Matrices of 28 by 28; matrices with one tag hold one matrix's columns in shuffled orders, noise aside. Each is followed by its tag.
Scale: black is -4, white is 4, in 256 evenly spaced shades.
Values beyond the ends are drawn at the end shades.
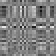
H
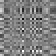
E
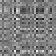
E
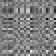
E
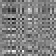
E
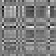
H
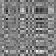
E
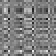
E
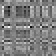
H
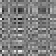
E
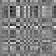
H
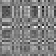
H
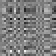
E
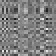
E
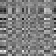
E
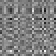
E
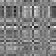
H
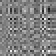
E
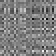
E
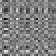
E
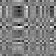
H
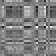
H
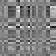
H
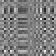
E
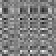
E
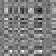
E
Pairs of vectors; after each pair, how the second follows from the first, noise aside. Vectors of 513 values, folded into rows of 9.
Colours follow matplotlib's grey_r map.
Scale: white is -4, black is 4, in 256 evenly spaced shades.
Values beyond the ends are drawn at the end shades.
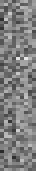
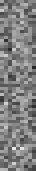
wrapped around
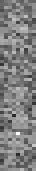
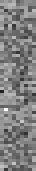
wrapped around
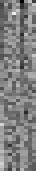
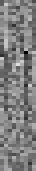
wrapped around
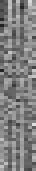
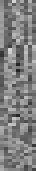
wrapped around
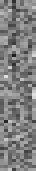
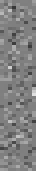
partly zeroed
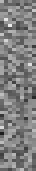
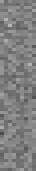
shrunk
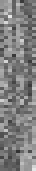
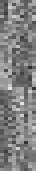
wrapped around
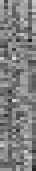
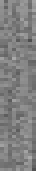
shrunk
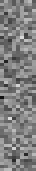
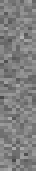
shrunk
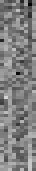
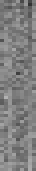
shrunk
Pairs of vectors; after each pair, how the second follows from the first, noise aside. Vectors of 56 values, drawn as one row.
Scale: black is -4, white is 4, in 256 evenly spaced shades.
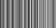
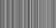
shrunk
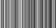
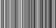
copied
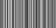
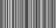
copied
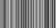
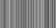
shrunk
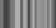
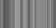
shrunk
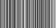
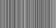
shrunk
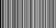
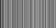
shrunk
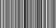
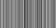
shrunk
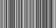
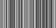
copied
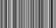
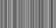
shrunk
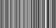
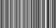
copied
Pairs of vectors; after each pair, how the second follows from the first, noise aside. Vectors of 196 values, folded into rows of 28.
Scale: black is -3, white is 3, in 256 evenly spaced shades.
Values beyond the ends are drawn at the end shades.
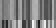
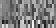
sign-scrambled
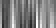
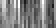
reversed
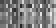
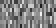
sign-scrambled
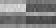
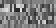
sign-scrambled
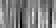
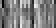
wrapped around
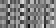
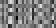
wrapped around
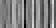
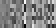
sign-scrambled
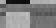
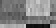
reversed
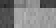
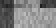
copied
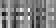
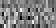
sign-scrambled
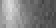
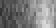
reversed
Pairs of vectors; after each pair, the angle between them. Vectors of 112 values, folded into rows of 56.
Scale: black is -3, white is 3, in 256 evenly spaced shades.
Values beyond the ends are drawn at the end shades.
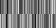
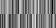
nearly opposite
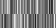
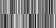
nearly parallel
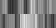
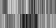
nearly opposite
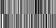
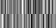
partly aligned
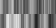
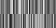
orthogonal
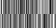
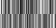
nearly parallel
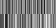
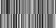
orthogonal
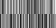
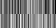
nearly opposite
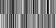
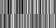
partly opposed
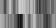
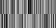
orthogonal
